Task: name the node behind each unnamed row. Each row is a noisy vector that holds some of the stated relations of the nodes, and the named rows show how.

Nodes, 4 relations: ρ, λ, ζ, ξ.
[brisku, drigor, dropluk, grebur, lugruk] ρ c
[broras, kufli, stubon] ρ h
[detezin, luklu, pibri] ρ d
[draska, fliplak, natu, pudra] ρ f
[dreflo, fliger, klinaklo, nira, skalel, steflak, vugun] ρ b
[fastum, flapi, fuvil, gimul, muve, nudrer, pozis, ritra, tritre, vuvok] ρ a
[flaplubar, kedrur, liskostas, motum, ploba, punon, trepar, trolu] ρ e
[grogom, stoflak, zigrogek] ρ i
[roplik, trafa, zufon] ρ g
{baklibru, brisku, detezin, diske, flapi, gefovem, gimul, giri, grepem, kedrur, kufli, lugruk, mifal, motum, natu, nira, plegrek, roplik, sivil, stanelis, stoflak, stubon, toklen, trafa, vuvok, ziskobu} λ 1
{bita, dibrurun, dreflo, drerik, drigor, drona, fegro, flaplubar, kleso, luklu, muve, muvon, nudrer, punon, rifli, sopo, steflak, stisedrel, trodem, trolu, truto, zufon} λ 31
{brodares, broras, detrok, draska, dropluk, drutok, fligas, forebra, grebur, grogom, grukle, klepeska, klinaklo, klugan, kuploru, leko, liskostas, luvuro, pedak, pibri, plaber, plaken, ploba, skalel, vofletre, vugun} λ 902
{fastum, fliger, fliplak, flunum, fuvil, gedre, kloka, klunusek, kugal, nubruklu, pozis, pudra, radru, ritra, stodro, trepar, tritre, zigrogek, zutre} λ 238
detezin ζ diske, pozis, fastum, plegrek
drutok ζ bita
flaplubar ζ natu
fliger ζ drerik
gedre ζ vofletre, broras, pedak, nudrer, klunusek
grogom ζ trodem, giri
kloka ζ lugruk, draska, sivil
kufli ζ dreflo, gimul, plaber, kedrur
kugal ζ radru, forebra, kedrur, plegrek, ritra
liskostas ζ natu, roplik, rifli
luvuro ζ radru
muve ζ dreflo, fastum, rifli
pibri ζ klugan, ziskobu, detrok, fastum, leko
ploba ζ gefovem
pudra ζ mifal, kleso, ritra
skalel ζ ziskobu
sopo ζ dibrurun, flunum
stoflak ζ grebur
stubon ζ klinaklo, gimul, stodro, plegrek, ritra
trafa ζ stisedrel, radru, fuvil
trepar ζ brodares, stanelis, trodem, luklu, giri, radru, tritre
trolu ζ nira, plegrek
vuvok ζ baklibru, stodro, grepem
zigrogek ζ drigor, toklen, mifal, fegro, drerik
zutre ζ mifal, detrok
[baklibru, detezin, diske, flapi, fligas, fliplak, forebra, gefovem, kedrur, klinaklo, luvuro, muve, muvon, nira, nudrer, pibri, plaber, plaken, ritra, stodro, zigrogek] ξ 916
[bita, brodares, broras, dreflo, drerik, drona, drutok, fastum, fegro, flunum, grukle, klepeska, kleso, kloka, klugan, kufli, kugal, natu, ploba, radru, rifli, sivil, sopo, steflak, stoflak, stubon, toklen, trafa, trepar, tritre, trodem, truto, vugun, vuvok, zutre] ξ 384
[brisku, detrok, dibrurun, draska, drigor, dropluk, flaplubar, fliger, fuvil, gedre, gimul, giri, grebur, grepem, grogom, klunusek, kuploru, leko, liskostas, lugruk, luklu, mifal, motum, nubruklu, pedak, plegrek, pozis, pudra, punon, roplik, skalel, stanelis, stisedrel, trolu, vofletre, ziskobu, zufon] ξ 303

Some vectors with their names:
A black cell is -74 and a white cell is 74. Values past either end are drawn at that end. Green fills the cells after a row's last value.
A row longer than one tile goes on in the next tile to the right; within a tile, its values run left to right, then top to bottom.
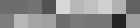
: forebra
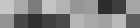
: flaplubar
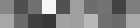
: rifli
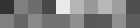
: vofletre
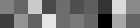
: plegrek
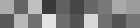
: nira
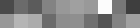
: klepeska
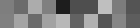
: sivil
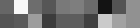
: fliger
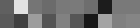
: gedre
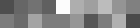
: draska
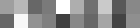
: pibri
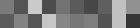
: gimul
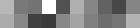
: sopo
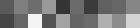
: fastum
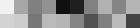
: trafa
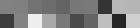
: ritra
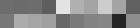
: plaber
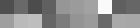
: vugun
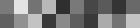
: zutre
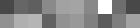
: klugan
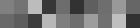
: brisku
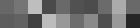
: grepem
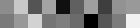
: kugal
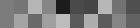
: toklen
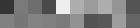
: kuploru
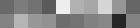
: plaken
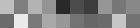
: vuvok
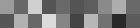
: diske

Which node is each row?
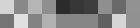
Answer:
kufli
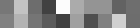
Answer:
skalel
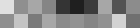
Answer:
stoflak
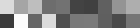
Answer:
detezin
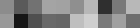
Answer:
punon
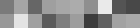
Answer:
drutok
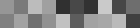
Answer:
natu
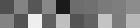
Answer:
tritre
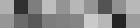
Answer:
nudrer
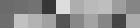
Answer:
klinaklo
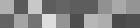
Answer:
flapi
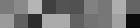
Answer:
giri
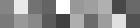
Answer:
liskostas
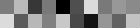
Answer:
radru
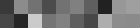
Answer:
pozis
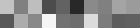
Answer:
kedrur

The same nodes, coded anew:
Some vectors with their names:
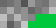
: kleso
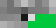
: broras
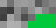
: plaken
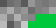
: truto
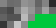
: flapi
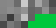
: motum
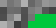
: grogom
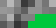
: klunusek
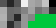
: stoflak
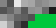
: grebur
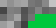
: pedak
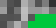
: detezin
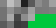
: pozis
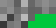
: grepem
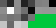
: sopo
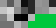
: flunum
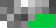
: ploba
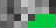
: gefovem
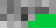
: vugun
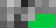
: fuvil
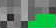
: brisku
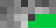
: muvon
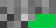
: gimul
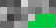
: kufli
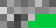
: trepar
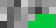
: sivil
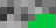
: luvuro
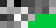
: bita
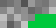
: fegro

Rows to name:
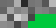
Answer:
drigor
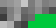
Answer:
liskostas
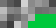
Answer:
trafa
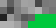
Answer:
pibri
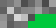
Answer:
zufon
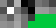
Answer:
dibrurun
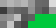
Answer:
draska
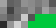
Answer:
nira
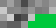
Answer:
radru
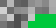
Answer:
kloka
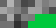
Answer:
gedre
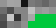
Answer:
ritra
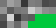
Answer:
fliplak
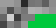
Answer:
stodro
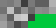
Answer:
luklu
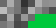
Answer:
fliger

